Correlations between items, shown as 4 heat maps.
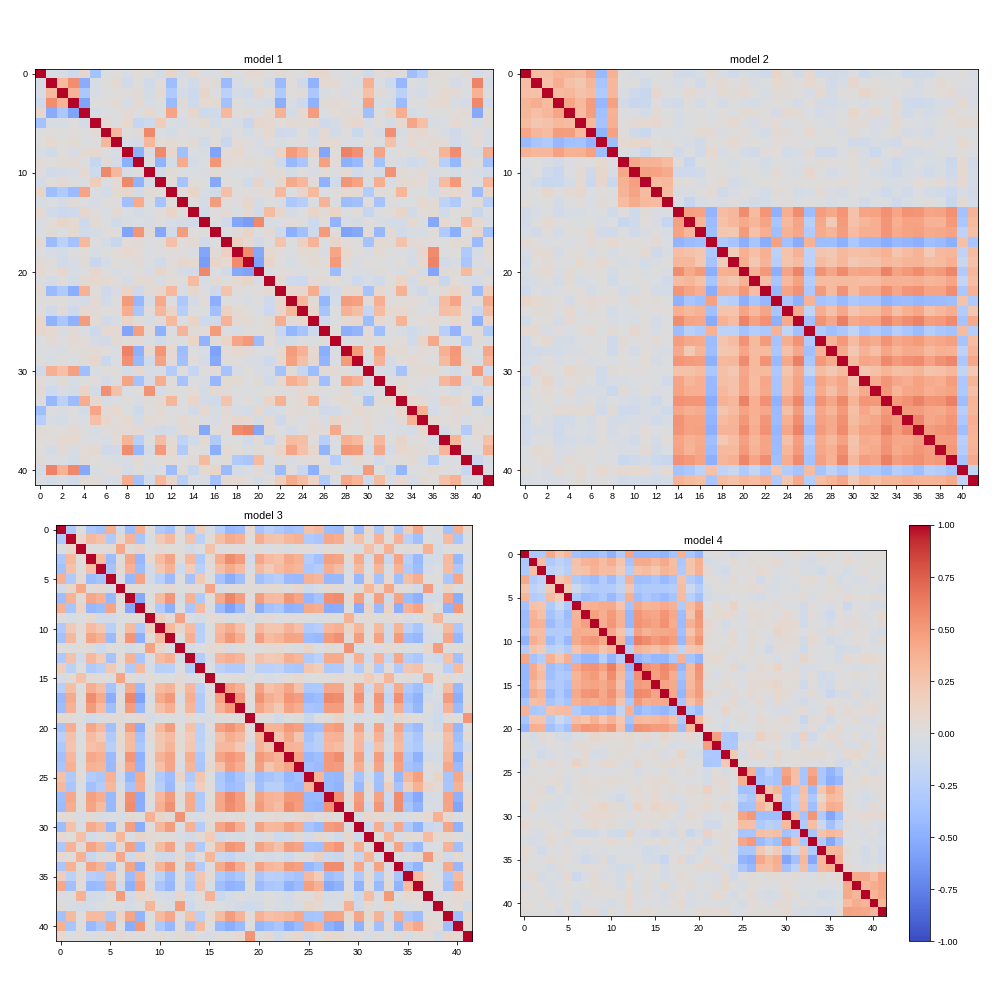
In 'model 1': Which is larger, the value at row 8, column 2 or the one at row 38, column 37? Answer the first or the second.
the second
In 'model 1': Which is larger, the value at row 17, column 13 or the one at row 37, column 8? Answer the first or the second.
the second
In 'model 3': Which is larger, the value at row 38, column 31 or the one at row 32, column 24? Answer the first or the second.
the second
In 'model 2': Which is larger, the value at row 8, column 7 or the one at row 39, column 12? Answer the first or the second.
the second
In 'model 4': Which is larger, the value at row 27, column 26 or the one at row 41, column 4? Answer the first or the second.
the second
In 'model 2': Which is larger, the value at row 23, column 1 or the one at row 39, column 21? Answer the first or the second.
the second
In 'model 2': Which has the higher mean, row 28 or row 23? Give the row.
28
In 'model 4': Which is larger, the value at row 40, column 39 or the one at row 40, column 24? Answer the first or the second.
the first
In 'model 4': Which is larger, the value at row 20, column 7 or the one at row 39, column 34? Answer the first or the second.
the first
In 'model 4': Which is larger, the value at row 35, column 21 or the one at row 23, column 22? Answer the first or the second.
the first
